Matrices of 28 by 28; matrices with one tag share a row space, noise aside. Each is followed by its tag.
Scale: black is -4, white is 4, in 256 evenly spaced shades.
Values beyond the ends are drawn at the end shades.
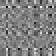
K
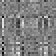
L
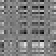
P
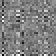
L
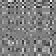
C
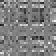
P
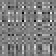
C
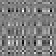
C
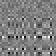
C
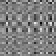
K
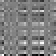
P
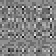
C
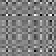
K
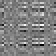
P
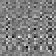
K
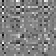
L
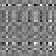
K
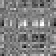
P
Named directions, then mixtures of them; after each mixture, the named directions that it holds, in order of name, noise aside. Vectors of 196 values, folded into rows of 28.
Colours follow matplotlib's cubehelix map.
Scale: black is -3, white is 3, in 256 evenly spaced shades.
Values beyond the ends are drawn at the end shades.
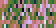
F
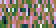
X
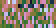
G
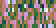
G, X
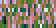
X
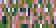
X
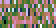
X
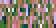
X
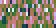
X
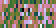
F, X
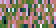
X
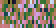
G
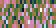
F, G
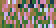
G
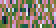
X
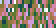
G, X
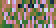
G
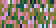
F, G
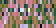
F, X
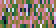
X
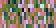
F, G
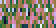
X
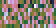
G, X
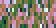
G, X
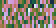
G, X
